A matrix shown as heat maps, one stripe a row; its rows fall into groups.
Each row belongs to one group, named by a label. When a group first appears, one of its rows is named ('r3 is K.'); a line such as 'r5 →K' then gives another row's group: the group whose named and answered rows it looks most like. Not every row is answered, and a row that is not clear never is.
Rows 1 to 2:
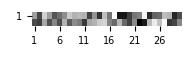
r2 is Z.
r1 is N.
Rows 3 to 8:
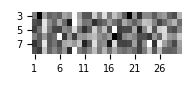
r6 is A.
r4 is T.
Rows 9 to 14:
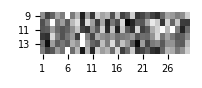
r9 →A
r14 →A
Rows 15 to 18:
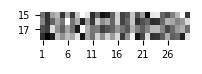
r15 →T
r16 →A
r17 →T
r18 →A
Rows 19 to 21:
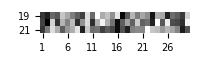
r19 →A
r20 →Z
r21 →N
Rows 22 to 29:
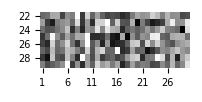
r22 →N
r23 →A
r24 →A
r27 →A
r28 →T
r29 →A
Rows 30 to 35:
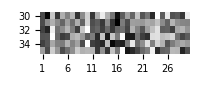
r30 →Z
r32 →T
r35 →N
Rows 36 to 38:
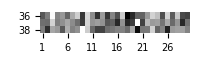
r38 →T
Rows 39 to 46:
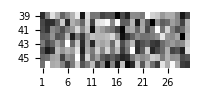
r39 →N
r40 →A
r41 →Z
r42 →A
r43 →A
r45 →N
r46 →N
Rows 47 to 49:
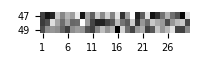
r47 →A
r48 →T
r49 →Z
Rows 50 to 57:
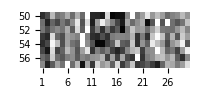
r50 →T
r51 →Z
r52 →T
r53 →T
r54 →T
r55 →T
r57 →A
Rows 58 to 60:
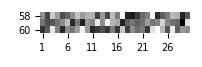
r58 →N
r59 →A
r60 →T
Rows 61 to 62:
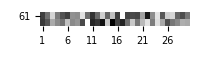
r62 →T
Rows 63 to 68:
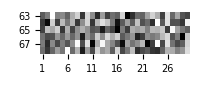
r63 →N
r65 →T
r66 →A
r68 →A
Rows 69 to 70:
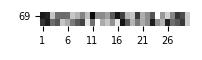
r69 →Z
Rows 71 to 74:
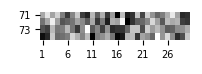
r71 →N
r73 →T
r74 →Z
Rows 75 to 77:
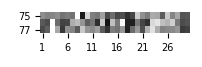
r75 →N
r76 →N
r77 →N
